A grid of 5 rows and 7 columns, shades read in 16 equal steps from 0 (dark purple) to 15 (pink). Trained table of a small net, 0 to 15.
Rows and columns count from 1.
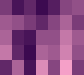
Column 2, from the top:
1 7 2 3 9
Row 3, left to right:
9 2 1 7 7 11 8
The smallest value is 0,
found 2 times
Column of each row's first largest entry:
7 6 6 6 6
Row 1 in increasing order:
0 1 2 3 5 6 7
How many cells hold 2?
2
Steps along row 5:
up down up down up down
